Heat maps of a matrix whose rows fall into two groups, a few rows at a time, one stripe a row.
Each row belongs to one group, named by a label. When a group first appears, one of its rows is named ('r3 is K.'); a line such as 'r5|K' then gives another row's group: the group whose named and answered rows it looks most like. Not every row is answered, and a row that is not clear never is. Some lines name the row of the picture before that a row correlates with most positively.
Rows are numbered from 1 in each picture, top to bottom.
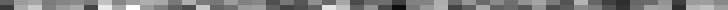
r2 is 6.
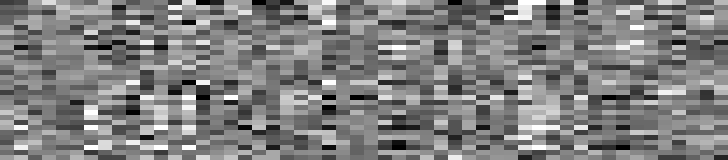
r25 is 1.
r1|1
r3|1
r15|1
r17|6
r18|1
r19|1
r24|6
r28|1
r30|6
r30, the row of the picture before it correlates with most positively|1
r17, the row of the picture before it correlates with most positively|2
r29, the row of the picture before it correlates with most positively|2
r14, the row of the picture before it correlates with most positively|1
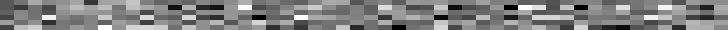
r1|6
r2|1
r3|1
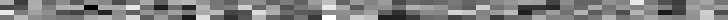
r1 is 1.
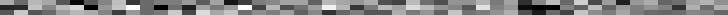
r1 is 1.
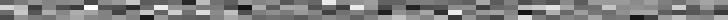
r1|6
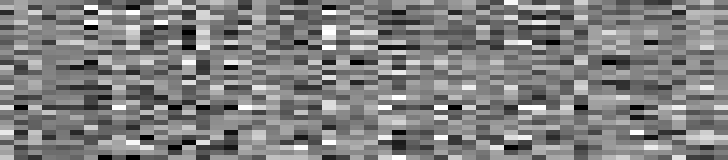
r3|6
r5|6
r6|6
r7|6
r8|6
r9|1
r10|6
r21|6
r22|1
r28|1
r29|6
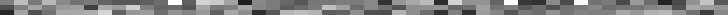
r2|6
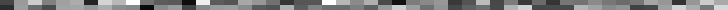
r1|6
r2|1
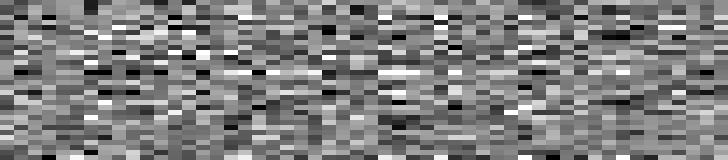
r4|1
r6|1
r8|6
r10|1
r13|6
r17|6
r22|1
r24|6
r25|6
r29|6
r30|1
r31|6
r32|1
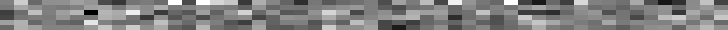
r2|6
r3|6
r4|1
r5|6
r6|6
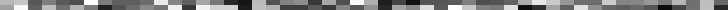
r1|6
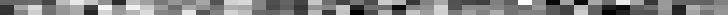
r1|1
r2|6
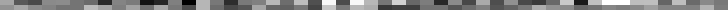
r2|6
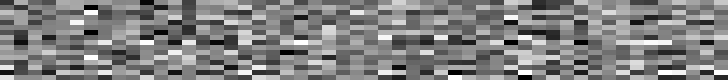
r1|1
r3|6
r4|1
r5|1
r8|1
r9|1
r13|1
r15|1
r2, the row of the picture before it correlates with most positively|1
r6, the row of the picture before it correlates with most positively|1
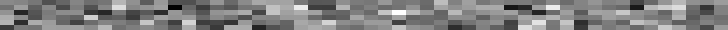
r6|1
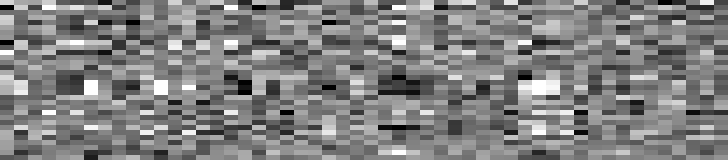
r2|1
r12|1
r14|6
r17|6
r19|6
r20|1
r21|1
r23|1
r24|6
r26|6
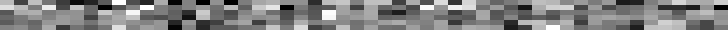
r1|1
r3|6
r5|1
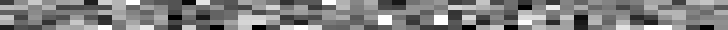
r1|6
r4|1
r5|1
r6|1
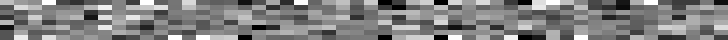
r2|6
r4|6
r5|1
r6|1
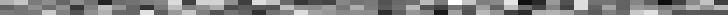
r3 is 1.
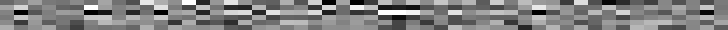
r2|6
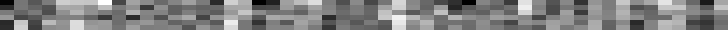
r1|1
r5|1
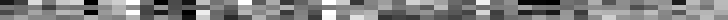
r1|6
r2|1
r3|6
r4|6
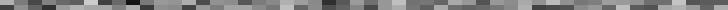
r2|1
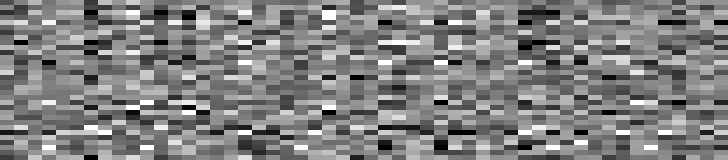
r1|6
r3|6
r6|6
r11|6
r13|1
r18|6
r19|6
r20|1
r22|6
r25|1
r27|1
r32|6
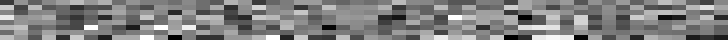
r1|1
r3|1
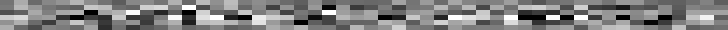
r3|6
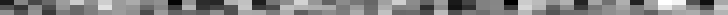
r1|1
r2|1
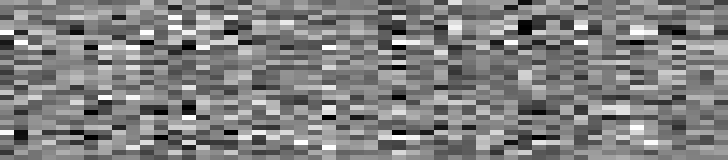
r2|1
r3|6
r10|6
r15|1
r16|1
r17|1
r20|6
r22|6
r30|6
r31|1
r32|6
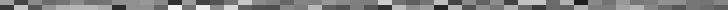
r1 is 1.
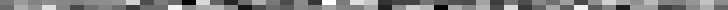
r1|6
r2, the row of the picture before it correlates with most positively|2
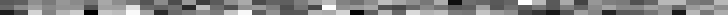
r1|1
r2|6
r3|6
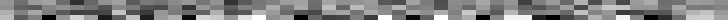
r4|1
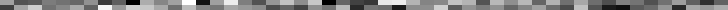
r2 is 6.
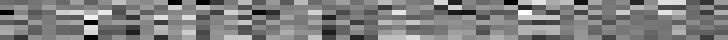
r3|1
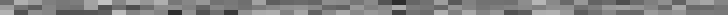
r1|6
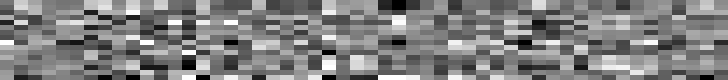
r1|6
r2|6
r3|6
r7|1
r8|6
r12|6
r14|6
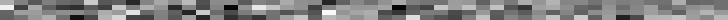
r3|6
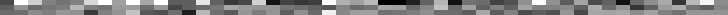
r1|6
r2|1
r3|6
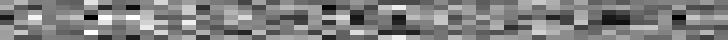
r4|6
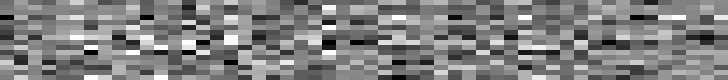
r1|1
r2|6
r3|6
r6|6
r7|1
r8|1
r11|6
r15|1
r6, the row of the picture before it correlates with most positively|4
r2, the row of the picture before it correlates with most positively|7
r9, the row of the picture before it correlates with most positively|3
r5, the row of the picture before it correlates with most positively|3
